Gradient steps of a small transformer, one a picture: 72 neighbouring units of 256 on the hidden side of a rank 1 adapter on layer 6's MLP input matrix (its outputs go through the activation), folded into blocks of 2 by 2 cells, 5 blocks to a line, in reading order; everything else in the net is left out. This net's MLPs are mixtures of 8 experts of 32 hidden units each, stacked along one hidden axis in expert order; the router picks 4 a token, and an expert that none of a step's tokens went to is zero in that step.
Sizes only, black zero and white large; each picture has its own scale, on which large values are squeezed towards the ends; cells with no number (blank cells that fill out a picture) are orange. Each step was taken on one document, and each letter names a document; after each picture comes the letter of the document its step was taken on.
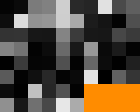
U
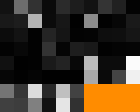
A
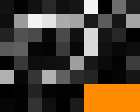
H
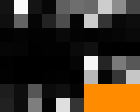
A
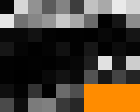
H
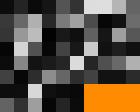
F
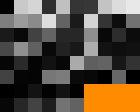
F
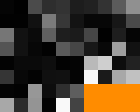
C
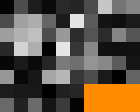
F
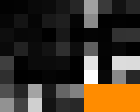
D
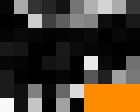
A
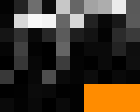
H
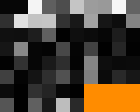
H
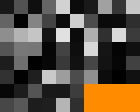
F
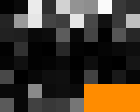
U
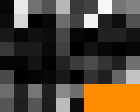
A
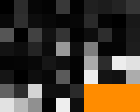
D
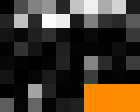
H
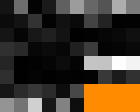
D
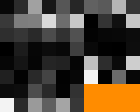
C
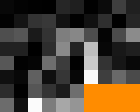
C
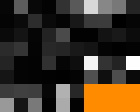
D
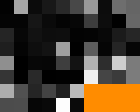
A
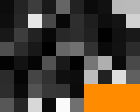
C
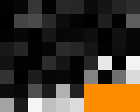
C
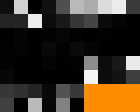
A
